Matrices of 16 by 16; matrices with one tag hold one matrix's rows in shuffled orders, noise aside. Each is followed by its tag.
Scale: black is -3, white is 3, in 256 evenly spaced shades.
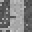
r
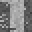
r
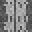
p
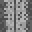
p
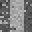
r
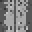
p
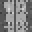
p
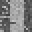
r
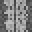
p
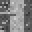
r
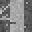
r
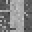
r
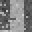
r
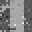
r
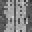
p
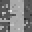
r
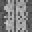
p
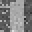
r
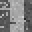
r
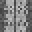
p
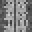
p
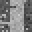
r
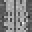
p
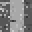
r
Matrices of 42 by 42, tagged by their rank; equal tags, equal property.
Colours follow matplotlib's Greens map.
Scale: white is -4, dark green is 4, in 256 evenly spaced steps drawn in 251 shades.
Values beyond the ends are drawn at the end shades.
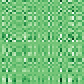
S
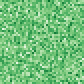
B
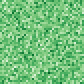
B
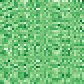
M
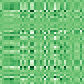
S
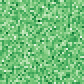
B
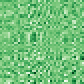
M
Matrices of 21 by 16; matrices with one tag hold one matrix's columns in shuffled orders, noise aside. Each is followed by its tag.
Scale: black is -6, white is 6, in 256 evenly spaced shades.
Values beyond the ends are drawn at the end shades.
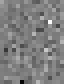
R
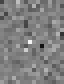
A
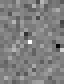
A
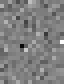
A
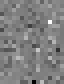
R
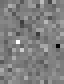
A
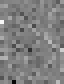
R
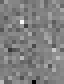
R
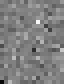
R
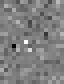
A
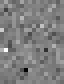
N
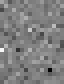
N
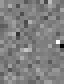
A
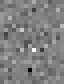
N
